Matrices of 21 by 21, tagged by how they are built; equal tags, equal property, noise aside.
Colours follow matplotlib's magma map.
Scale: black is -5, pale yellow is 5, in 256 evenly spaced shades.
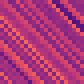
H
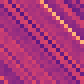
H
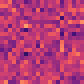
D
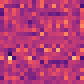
D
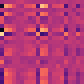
D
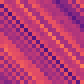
H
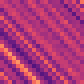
H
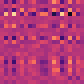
D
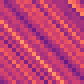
H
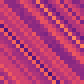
H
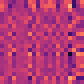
D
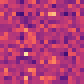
D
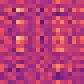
D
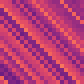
H
